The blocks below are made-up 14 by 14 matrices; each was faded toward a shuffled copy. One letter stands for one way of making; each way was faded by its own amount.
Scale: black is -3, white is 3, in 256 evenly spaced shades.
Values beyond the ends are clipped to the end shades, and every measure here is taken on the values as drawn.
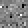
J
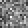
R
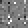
J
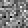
R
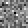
R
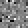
J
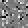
J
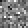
R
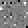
J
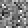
R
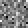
R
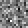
R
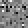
J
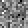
R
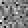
R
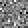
R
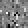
J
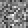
R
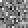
R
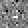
J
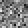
R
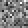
R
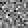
R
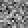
R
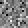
R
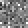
R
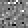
J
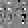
J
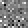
J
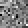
R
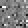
J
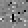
J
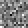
R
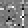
J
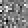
J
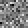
R
